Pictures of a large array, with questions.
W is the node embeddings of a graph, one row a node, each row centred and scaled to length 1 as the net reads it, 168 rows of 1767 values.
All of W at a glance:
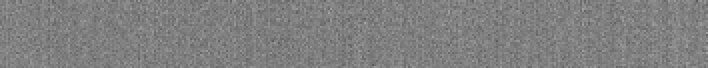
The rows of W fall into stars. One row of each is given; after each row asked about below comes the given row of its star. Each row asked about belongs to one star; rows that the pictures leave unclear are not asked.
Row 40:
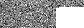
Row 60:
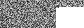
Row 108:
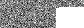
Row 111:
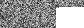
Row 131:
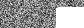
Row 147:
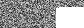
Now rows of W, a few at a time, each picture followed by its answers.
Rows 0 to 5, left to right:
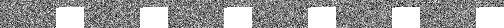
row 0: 60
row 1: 60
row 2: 60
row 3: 60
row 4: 111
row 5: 111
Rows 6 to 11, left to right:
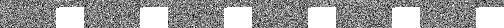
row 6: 147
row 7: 60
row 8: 131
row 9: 60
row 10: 40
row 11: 108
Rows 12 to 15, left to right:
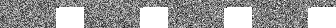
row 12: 60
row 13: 40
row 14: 147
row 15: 147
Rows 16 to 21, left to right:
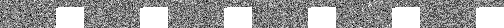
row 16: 131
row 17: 131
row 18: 147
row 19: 40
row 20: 108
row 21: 147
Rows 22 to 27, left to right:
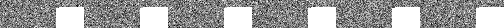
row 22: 111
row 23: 147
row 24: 147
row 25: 111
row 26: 108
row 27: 60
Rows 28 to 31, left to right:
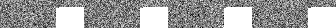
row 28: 40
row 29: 60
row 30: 131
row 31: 108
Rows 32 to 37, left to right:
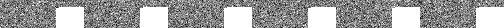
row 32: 108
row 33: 40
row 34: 40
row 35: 108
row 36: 147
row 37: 111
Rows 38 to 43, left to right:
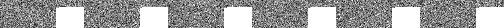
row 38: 60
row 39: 131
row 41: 131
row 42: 111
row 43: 111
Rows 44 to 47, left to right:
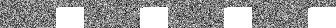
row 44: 131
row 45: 147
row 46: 147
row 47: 108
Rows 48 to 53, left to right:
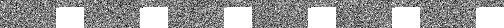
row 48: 111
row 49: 147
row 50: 147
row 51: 60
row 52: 111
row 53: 147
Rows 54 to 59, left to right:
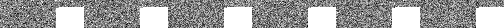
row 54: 147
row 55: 147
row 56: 60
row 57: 60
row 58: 60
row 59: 108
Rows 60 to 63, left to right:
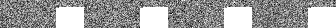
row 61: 40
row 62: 111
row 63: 111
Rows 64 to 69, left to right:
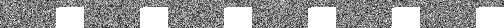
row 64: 60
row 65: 147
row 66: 131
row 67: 40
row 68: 131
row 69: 40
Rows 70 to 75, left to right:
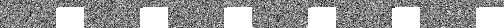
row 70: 131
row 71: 108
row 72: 111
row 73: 131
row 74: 108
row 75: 40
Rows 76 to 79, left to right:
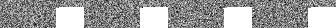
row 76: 60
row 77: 111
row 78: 108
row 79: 60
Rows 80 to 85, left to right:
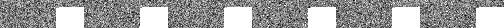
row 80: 147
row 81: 131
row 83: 108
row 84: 60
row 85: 40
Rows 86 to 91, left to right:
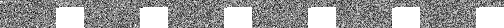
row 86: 111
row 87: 108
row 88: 147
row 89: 111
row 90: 131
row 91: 147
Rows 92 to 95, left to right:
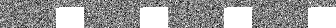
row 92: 147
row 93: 111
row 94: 131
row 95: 60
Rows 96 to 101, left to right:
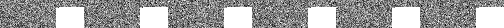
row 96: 111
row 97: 111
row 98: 111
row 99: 111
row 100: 40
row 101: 60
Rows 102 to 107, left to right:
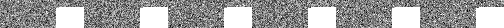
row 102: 131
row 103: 60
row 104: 60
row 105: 60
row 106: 131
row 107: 108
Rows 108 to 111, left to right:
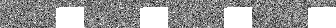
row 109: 131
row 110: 131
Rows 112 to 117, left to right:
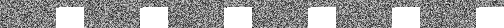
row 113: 131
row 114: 111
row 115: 60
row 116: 60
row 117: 60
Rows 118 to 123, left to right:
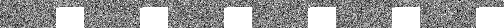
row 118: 111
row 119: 131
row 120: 147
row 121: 131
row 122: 60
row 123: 40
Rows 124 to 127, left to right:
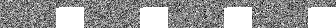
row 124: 108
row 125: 147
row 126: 40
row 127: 111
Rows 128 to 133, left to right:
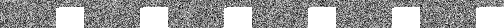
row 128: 40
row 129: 40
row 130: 131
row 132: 131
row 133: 60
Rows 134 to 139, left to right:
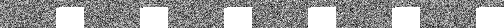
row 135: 111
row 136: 147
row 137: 60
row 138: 111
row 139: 40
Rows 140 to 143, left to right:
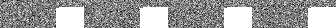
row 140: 60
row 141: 40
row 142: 111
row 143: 147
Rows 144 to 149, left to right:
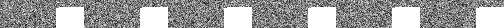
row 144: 60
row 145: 131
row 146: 111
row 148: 40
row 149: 147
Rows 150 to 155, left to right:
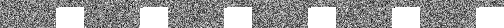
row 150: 131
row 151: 131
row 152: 131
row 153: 40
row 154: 147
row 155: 147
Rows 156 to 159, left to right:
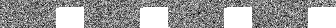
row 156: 147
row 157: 147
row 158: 131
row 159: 60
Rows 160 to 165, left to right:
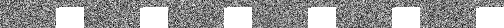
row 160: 131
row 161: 60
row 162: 40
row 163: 111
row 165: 147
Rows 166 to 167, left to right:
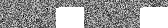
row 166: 108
